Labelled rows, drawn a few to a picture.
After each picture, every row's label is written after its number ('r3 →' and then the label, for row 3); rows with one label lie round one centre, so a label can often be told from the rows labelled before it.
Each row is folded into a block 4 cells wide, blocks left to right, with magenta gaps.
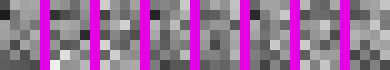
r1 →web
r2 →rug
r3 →rug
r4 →web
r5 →web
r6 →web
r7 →rug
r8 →web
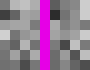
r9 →web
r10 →web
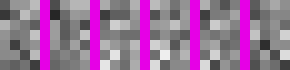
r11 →web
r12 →web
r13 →rug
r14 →rug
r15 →rug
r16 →web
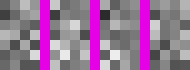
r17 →web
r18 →rug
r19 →rug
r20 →web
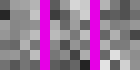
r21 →web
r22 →web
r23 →rug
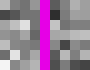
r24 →rug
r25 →web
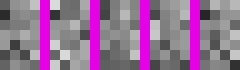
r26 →web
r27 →rug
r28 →web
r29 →web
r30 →web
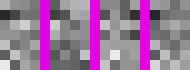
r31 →rug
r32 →web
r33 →rug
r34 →rug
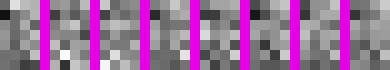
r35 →web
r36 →rug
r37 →rug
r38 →web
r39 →web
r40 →web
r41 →web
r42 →web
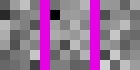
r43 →web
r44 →web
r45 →rug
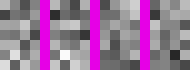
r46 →rug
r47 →rug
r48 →web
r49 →web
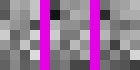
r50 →web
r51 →web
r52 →web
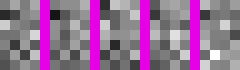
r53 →web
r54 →web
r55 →web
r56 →web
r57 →rug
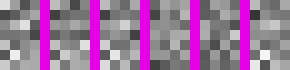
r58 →rug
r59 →rug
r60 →rug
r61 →web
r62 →web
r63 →rug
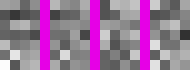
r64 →rug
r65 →rug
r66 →web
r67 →rug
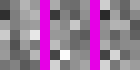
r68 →web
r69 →rug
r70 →rug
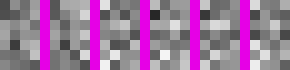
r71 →web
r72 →web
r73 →rug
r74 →rug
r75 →rug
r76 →rug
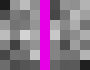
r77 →web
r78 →web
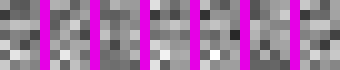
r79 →rug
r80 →rug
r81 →web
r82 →rug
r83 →rug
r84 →web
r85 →rug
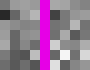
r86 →web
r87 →rug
